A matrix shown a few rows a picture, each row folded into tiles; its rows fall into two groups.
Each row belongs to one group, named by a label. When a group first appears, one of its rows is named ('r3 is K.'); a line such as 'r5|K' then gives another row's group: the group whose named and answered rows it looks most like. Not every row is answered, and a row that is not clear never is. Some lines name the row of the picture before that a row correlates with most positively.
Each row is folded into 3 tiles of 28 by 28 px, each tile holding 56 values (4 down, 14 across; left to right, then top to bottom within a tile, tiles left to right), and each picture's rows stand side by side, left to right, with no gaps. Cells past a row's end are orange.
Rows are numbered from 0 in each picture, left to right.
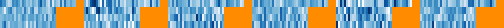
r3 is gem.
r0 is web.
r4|gem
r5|gem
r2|gem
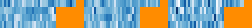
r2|web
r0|gem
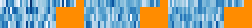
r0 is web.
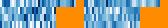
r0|gem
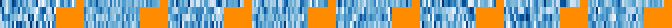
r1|web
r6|gem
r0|gem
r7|web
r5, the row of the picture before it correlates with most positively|1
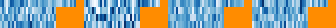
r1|web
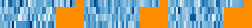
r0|gem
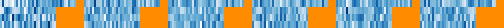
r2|web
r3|gem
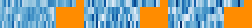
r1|gem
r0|gem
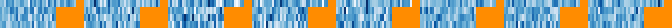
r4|web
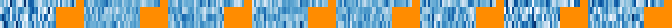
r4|gem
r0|web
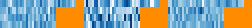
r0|web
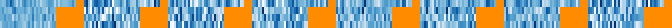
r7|web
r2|gem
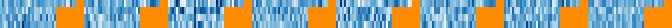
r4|gem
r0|gem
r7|web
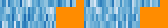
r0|gem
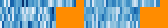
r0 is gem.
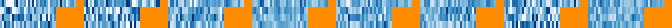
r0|web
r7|web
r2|gem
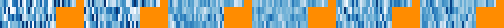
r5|web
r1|gem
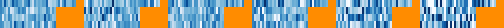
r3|web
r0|web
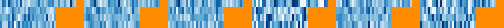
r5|web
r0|gem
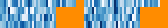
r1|web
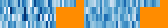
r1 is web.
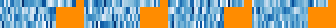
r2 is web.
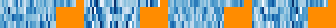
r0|web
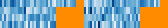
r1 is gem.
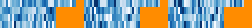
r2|web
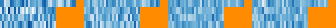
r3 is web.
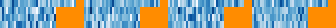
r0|gem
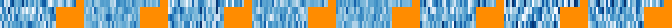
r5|web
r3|gem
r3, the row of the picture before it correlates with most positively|0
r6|gem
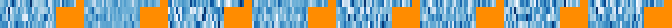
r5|web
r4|web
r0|web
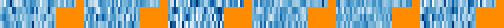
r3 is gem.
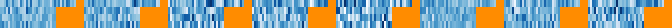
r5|web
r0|web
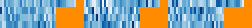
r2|gem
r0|gem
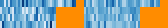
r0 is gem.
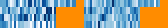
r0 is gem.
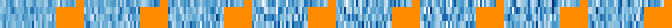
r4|web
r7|web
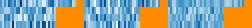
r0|gem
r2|gem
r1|web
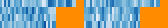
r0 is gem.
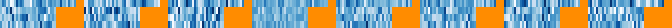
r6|web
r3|web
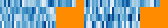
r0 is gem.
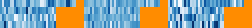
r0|gem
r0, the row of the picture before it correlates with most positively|0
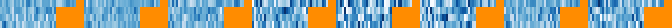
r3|gem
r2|gem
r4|web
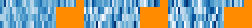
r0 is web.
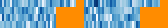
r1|web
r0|gem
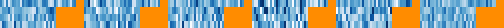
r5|gem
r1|web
